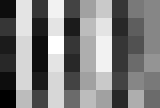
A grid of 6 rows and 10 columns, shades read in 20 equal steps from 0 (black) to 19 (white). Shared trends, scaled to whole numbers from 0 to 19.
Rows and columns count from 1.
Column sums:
11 96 15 103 27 78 95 23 53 58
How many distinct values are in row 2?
7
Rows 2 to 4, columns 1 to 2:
4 17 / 2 16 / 3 16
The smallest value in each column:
0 14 1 16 2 12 12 3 6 8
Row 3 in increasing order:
1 2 4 4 6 10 13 16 18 19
